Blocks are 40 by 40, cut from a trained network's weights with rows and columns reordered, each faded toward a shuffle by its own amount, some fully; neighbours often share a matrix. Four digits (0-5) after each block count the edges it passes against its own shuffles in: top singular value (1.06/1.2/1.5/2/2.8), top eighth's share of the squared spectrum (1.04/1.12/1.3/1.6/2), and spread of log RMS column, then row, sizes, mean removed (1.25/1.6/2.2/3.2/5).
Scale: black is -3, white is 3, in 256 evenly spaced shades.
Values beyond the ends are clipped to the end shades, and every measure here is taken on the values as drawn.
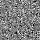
2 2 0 0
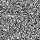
1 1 0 0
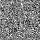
2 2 0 0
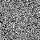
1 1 0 0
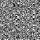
3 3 2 1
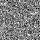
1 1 0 0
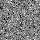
0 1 0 0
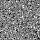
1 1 0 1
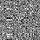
3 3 0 1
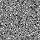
2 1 0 0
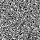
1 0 0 0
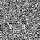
3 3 0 1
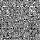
3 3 1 1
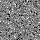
0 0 0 0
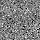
0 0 0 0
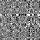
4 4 2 2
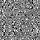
3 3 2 0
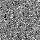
2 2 0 0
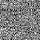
3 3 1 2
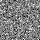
0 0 0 0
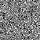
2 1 0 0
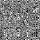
3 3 2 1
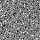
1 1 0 0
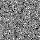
1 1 0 0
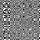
4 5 3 2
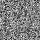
0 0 0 0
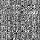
3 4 1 2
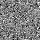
0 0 0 0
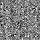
1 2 0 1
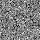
0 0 0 0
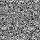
3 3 0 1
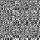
4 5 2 3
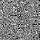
3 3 2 1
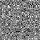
3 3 2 1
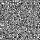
2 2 1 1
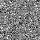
2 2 1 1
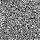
0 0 0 0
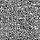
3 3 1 1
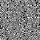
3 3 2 1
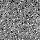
0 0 0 0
